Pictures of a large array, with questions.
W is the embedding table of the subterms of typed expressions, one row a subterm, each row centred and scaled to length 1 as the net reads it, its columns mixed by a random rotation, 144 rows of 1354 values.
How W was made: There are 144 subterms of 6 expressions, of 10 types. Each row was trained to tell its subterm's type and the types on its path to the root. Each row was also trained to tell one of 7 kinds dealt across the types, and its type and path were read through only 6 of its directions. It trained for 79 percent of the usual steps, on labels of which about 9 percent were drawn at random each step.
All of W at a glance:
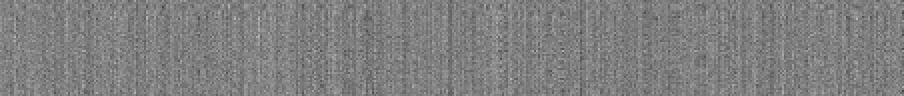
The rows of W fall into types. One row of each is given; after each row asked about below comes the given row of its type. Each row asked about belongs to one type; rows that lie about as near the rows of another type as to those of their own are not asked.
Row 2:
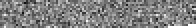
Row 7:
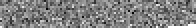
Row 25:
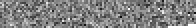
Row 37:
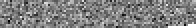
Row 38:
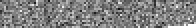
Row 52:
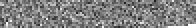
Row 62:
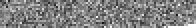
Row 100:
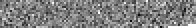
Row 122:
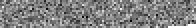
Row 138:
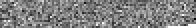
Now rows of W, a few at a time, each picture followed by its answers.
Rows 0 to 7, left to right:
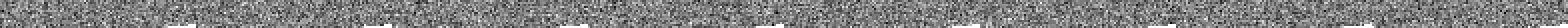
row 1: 2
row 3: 37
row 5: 52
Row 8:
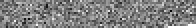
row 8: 62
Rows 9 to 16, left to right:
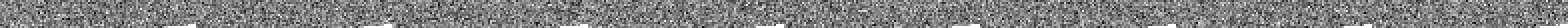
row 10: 62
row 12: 138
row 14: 100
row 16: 62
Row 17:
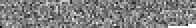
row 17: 52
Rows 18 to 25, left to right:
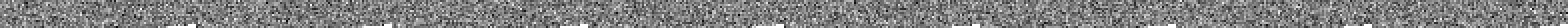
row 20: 52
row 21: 62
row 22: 52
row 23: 52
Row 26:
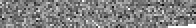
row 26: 2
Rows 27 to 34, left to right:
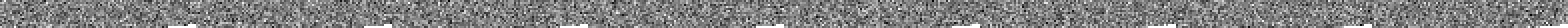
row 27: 25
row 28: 25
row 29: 25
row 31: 7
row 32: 38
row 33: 2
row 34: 100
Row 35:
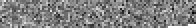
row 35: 25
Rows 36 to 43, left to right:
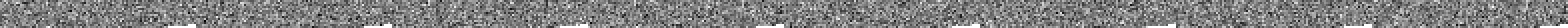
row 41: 138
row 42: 52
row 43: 37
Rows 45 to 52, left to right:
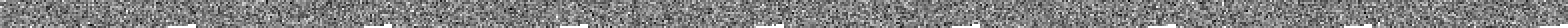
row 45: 7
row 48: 38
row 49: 52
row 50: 100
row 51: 25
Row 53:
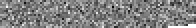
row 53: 2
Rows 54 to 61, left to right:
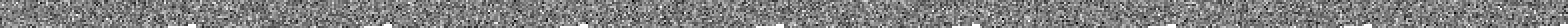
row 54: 25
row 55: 122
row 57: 138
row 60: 122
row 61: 2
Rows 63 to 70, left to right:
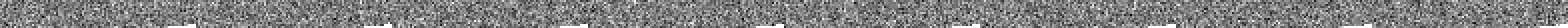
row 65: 52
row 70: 62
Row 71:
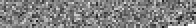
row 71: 37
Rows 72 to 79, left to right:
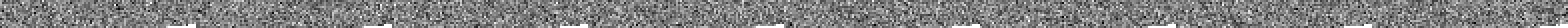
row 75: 7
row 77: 122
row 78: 52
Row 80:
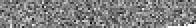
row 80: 38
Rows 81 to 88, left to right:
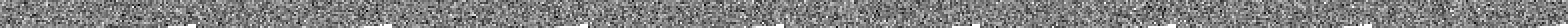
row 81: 37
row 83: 62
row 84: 62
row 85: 52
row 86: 100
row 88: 7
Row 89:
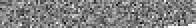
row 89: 7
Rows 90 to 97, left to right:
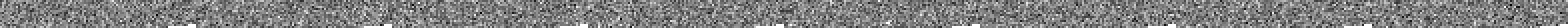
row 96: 138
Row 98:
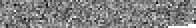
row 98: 62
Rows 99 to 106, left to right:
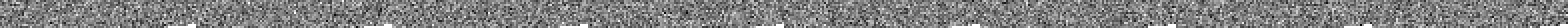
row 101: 138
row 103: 38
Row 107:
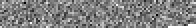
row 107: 25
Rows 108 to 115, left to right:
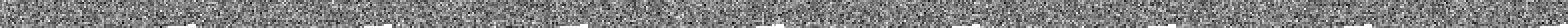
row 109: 122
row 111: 62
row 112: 25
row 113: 2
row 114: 2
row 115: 7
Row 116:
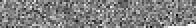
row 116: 122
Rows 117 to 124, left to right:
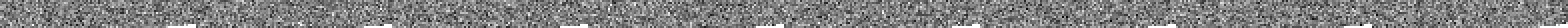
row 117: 38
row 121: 122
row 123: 37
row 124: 38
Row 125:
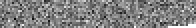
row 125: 138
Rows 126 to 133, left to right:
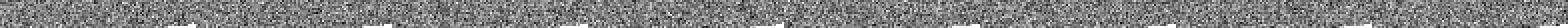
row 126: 7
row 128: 62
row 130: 122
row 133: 2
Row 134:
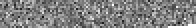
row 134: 100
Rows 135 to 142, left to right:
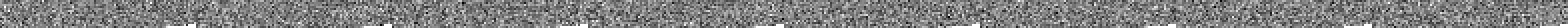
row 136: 2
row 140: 138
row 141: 138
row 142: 52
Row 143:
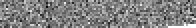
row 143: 62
